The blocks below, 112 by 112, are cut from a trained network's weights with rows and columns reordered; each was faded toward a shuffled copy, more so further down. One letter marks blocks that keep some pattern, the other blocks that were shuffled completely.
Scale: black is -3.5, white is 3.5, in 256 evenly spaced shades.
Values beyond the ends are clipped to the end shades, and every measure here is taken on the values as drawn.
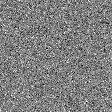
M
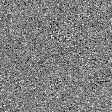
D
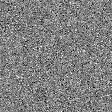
M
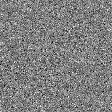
D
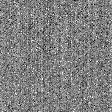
D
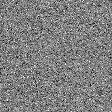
D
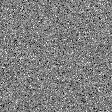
M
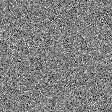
M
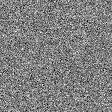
M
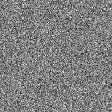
D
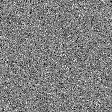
M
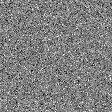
M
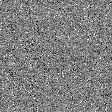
D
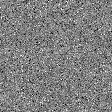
M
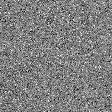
D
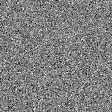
M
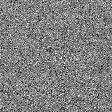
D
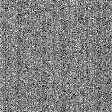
D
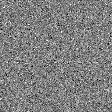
D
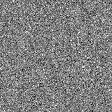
D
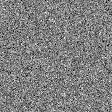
M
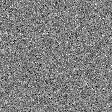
M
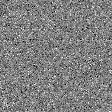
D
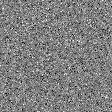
M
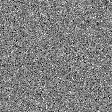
M
